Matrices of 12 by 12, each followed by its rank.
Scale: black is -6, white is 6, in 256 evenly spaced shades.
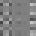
one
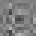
two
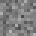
full rank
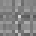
two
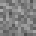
full rank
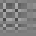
one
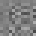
two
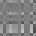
one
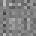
two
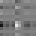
one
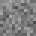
full rank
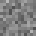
full rank
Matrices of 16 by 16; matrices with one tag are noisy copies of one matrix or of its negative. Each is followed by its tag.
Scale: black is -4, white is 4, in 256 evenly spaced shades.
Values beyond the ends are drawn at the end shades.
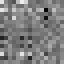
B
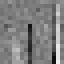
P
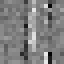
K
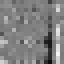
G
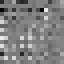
B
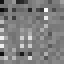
B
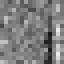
G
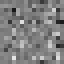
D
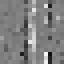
K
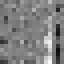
G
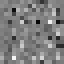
D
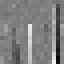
P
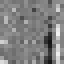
G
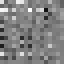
B
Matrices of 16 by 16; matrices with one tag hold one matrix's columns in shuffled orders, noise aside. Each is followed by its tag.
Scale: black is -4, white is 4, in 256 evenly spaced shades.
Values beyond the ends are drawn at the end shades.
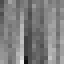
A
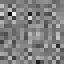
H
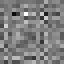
H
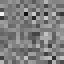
H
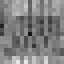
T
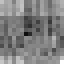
T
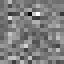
H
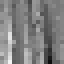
A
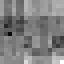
T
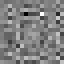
H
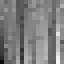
A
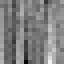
A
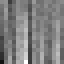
A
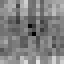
T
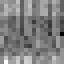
T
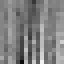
A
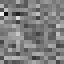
H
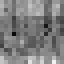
T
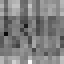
T
